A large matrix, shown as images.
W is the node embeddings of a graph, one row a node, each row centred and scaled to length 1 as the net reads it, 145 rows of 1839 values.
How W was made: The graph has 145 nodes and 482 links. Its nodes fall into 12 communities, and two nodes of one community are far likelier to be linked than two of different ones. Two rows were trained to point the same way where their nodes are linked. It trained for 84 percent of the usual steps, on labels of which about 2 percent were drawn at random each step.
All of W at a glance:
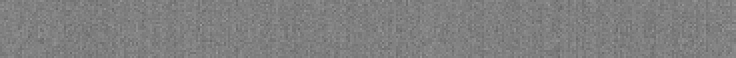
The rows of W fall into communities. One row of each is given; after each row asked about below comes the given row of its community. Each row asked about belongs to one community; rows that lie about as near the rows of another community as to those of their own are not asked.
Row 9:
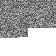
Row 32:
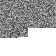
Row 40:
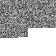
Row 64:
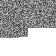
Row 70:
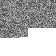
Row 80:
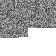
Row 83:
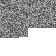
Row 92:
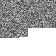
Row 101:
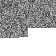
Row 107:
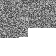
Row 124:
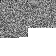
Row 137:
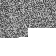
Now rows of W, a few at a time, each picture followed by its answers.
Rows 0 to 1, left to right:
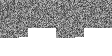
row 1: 80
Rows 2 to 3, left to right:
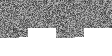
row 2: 9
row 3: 9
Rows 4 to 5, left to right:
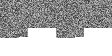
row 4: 137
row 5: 70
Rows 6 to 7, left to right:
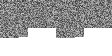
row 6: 137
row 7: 64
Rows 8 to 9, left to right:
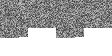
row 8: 124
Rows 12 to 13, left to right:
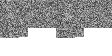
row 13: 32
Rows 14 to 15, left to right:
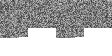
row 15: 80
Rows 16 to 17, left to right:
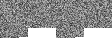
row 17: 64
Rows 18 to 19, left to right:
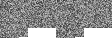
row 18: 101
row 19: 83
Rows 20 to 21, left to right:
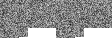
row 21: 40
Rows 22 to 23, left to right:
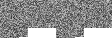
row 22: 9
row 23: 101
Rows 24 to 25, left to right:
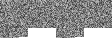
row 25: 64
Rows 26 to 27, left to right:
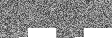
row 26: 101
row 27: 137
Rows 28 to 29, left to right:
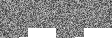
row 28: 124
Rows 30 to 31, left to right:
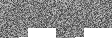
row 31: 124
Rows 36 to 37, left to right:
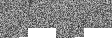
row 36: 107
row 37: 92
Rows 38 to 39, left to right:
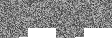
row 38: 107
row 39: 124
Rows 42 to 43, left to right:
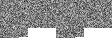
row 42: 101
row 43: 32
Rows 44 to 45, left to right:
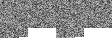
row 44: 83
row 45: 70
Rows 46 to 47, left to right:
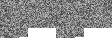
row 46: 124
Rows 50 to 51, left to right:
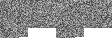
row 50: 137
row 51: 80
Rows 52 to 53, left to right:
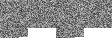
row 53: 101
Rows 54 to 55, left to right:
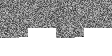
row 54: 101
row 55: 137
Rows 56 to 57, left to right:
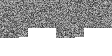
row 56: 92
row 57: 137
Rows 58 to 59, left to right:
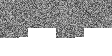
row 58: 124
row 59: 83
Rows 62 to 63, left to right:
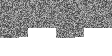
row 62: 40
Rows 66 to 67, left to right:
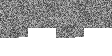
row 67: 107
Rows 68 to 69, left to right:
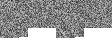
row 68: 40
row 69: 137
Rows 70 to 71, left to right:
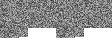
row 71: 70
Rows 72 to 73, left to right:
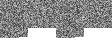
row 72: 64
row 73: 64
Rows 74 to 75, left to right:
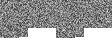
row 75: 83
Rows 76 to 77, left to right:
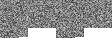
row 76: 70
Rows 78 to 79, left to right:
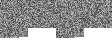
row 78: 70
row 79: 40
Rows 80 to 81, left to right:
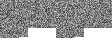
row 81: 9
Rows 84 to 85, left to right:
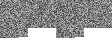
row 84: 101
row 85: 137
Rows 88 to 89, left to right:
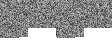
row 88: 107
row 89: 40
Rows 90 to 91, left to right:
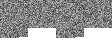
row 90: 9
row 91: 32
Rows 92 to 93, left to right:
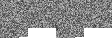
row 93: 80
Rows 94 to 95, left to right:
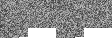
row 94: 124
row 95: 83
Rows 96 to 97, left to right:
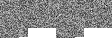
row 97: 107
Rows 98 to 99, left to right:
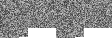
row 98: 124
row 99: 101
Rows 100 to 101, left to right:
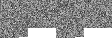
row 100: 92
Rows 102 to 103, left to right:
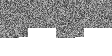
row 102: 137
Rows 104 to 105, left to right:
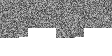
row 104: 92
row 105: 137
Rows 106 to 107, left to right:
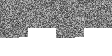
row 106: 124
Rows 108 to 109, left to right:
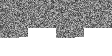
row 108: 70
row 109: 70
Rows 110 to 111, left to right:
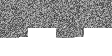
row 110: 124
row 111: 64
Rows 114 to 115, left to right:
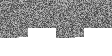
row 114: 9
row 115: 40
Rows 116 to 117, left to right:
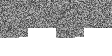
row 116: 9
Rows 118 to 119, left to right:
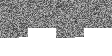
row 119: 101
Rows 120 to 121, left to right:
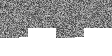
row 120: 32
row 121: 101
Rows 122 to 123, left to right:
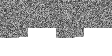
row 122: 124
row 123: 64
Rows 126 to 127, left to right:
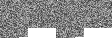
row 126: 101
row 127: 107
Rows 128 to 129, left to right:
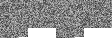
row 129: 40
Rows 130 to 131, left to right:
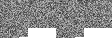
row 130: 107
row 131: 107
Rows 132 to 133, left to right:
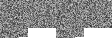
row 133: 32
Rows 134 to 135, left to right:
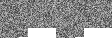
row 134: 9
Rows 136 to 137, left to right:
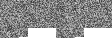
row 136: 9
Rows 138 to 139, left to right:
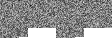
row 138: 40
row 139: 9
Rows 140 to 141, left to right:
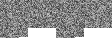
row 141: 9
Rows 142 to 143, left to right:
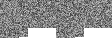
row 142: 32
